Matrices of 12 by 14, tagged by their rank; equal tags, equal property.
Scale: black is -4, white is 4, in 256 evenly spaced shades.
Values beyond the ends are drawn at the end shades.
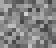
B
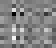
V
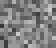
B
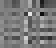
V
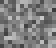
B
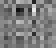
V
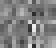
V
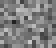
B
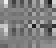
V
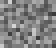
B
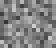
B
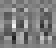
V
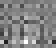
V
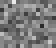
B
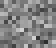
B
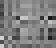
V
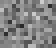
B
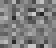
V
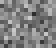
B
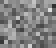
B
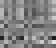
V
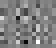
V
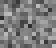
B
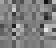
V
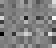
V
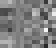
V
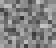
B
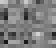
V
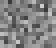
B
